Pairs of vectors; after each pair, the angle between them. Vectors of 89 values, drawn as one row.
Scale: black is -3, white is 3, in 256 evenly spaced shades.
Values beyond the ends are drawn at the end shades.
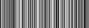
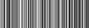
partly aligned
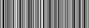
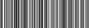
nearly opposite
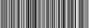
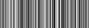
partly aligned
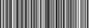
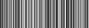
partly aligned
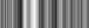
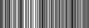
partly aligned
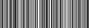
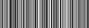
nearly parallel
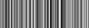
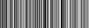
partly aligned
